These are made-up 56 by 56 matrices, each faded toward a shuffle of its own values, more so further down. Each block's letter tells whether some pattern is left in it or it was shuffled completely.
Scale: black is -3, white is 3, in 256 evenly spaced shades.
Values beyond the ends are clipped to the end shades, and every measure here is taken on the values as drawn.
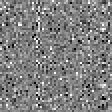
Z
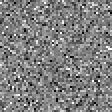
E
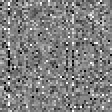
Z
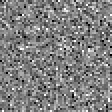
E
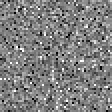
E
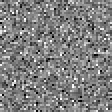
E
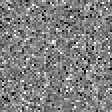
E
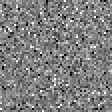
E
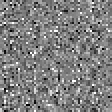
Z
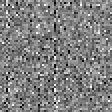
Z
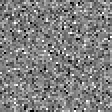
E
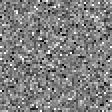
E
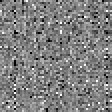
Z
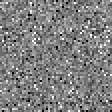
E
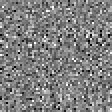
Z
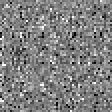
Z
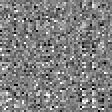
Z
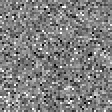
E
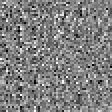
Z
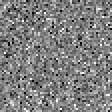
E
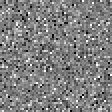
E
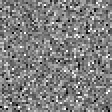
E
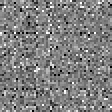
Z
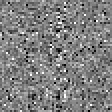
Z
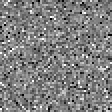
E
